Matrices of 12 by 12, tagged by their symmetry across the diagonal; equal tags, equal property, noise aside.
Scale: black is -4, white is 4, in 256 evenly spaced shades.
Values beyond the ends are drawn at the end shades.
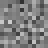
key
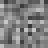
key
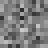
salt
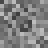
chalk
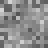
chalk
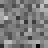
salt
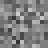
key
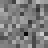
salt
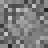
chalk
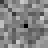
chalk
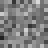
key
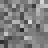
key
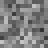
salt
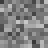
salt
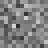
key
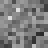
chalk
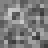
chalk
